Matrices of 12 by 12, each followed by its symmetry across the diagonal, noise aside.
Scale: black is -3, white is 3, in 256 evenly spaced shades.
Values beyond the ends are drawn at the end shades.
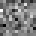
neither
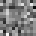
antisymmetric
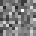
neither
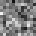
antisymmetric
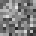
symmetric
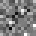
symmetric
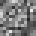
symmetric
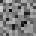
symmetric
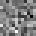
antisymmetric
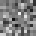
antisymmetric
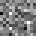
neither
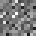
symmetric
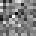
antisymmetric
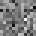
neither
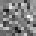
antisymmetric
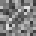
symmetric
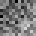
symmetric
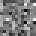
neither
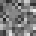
symmetric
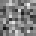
antisymmetric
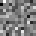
antisymmetric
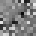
symmetric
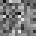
neither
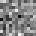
neither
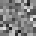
antisymmetric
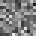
neither
